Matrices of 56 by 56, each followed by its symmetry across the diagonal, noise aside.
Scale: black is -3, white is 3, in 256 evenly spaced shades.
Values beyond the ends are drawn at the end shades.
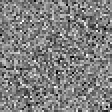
symmetric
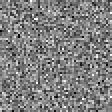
antisymmetric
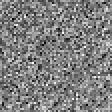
symmetric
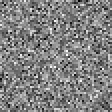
symmetric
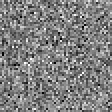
neither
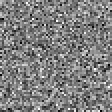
neither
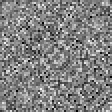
symmetric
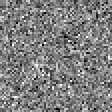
antisymmetric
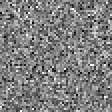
neither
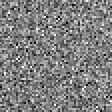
antisymmetric
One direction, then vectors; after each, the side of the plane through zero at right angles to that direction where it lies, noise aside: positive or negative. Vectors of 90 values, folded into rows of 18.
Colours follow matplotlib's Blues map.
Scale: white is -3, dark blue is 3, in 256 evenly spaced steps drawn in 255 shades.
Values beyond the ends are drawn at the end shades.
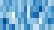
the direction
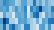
positive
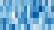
positive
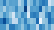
positive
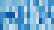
negative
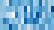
positive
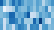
negative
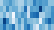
positive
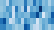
positive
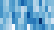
negative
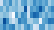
positive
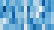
negative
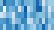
positive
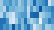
positive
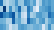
negative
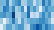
negative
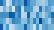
negative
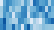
positive
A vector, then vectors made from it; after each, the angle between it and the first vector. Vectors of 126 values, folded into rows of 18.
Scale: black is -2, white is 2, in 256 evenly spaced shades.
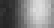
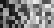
partly aligned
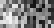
partly opposed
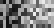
partly aligned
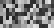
orthogonal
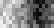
nearly opposite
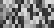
orthogonal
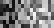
partly aligned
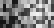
partly aligned
